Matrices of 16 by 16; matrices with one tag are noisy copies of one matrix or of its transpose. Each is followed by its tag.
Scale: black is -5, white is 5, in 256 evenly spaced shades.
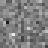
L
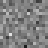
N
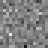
N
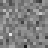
N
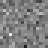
N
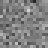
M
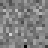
N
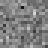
L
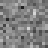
L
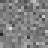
M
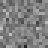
N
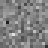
L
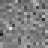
M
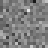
M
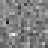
L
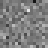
M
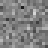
L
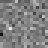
M
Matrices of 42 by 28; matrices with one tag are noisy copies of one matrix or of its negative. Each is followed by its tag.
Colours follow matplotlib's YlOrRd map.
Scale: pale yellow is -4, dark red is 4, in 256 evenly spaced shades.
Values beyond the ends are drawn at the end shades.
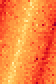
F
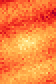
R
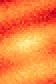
R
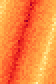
F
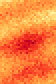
R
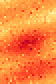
R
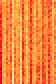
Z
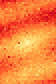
R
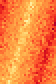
F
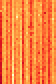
Z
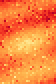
R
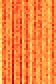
Z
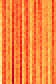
Z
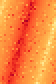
F
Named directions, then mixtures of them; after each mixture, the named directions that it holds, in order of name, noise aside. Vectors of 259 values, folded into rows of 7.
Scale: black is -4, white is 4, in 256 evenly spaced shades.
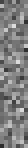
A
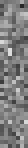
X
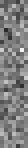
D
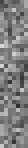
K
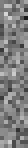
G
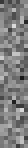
A, K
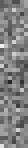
K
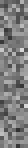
D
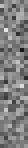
A, D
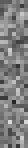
A, X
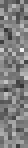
D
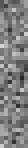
K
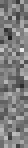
D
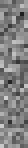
A, K, X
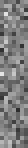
G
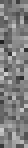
A, D, X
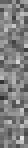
A, G, X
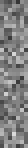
A, D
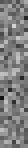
A, G, K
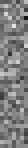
A, G
